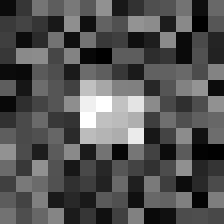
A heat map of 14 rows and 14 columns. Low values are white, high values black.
There are no regular stripes. On average the colour sits 70% of the way up the scale. The ninth with the lowest average is the centre. In the centre lies a patch that is lower than the rest. There is no overall slope.
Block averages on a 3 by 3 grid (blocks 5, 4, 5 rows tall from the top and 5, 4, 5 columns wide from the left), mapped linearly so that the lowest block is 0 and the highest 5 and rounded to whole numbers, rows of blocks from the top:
5 5 5
5 0 4
4 5 5
